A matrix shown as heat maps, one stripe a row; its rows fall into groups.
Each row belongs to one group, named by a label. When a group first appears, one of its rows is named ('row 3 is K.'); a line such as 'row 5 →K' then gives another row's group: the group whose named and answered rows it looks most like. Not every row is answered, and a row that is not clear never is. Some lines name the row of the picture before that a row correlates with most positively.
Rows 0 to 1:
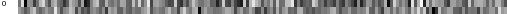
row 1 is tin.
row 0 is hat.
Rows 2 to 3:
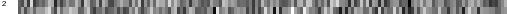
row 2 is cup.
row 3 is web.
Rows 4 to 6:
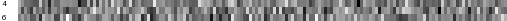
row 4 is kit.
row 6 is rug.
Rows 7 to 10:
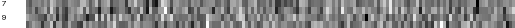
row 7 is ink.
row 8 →ink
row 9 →kit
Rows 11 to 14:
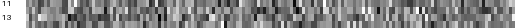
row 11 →rug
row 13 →tin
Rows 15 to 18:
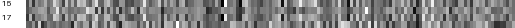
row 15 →web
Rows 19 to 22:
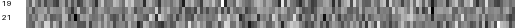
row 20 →hat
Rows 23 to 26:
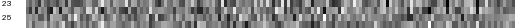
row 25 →rug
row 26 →hat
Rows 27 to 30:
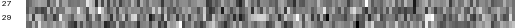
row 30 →tin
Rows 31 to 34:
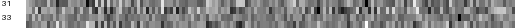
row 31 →kit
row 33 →tin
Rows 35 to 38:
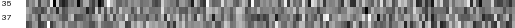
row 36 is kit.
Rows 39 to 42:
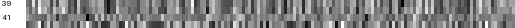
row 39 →tin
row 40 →tin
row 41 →kit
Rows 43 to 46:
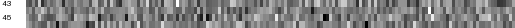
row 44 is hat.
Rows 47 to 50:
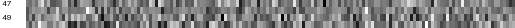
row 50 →tin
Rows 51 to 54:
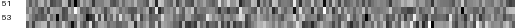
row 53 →kit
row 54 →hat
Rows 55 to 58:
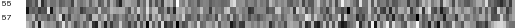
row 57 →cup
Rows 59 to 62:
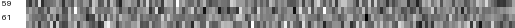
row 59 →cup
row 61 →kit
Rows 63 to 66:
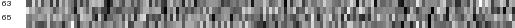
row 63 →tin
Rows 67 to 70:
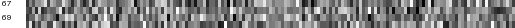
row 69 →hat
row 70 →web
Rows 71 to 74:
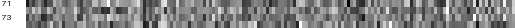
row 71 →ink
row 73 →ink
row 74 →ink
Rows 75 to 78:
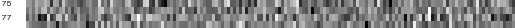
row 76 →hat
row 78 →kit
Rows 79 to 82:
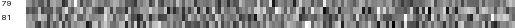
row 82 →cup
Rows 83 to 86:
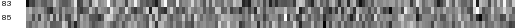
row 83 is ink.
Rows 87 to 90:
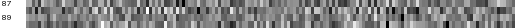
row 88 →cup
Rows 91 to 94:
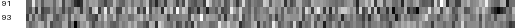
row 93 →hat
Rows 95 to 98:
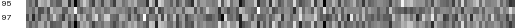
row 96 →rug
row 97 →web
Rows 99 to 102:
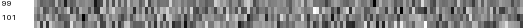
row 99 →kit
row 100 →cup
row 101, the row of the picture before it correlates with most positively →98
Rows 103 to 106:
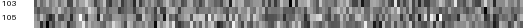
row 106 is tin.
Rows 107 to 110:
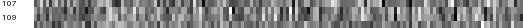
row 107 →tin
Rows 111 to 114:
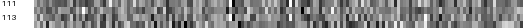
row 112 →rug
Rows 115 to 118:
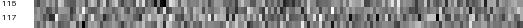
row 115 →ink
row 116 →rug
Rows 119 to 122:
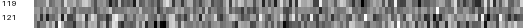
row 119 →web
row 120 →hat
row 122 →ink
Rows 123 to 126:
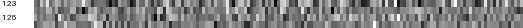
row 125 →ink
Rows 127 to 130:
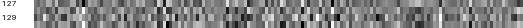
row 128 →rug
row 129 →hat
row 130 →rug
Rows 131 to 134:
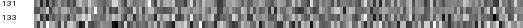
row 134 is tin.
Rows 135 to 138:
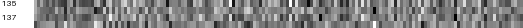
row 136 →kit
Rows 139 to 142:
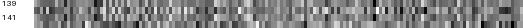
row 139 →kit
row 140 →cup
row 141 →kit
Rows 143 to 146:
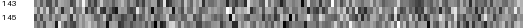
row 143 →rug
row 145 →web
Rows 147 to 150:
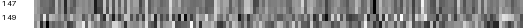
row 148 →kit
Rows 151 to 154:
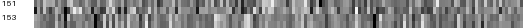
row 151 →hat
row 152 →hat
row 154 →kit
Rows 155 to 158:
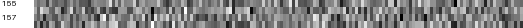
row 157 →cup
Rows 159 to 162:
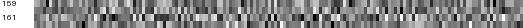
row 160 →cup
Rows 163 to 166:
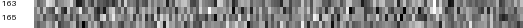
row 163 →tin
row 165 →cup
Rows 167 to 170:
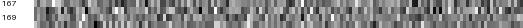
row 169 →rug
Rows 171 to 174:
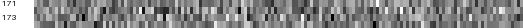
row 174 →kit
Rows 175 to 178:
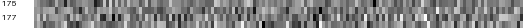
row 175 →kit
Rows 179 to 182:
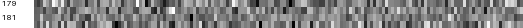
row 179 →ink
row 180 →ink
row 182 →tin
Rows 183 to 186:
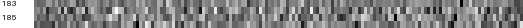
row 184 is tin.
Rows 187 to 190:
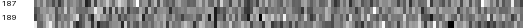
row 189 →hat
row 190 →tin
